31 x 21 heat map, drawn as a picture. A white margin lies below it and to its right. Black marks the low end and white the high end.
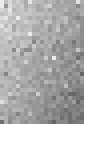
The histogram is bell-shaped. Fine speckle covers the field. The halves do not mirror each other. The top left is the ninth with the highest average. No row or column stands out. The bottom right is the ninth with the lowest average. The field climbs toward the top left.
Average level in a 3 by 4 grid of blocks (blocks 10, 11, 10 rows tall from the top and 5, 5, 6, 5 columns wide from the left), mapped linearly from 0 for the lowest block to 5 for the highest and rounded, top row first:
5432
4321
3210
